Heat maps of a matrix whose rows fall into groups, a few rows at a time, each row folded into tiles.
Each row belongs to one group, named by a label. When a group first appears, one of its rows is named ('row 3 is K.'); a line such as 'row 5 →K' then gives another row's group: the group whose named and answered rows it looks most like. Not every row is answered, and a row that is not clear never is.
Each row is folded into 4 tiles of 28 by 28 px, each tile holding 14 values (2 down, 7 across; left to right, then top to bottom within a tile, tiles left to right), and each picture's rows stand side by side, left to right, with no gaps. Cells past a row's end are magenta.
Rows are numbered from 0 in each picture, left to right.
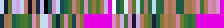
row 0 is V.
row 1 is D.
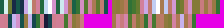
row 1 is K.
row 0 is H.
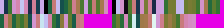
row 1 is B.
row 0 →V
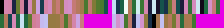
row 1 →D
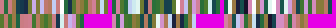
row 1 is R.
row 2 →H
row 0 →K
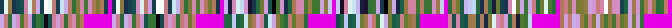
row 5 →K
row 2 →V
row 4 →R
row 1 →H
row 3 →V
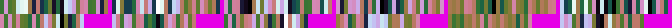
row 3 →V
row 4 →R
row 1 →H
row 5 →D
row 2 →K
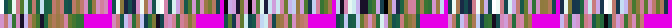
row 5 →H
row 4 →H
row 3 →V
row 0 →D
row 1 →H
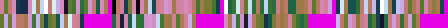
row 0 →K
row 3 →H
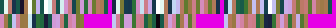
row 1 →H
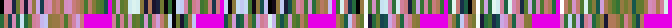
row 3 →H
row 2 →V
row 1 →R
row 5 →D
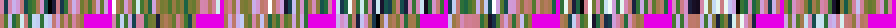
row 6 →K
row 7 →V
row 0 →V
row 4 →H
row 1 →D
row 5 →H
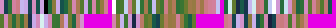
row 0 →V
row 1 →D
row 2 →H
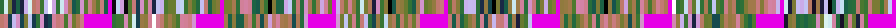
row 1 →B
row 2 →R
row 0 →H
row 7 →V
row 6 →D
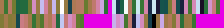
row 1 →D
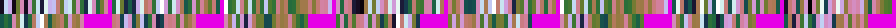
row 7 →B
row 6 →H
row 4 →K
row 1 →H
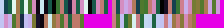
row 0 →D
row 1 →V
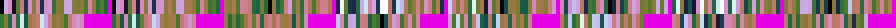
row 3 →H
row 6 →H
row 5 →V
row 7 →R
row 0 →B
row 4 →D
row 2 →R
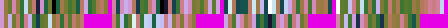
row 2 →H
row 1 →V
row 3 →D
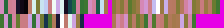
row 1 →K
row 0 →K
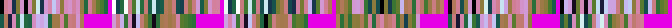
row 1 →D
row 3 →R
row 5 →B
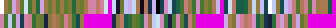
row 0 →D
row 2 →H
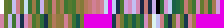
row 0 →D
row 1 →V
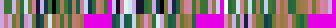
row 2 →D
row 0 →D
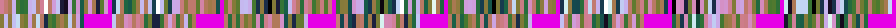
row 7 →V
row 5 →H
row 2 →R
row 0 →K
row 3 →R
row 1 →H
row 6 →B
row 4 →R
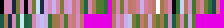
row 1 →K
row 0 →B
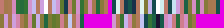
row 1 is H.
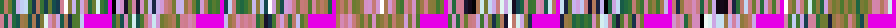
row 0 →R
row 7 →D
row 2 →H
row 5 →V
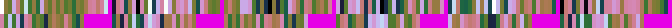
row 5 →B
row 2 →R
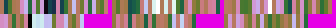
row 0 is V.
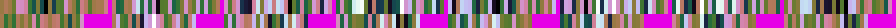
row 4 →V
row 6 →H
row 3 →R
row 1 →V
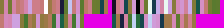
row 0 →K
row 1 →B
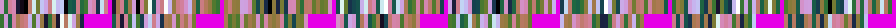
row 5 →H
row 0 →K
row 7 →R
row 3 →H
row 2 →R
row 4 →V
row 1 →B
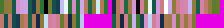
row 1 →B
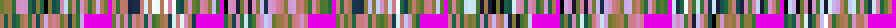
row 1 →K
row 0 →R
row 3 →K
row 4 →R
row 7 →B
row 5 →B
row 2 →B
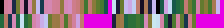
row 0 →B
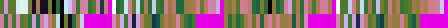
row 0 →R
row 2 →R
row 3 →D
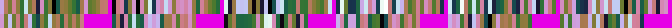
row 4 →D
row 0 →D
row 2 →V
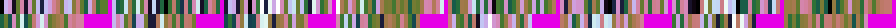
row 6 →K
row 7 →R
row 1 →D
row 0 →B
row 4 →V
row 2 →B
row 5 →V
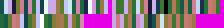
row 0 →B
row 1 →D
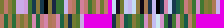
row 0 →R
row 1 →V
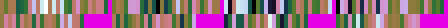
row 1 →R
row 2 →V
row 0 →K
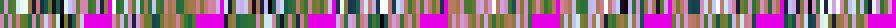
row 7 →B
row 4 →K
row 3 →H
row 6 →K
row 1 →D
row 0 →R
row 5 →K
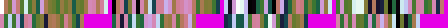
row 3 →R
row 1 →B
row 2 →V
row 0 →D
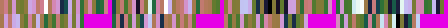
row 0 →K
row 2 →R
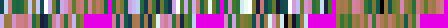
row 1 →R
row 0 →H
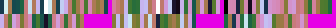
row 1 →K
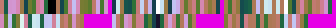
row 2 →K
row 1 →H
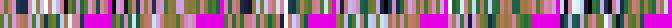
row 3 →V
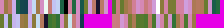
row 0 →K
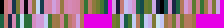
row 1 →V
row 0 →B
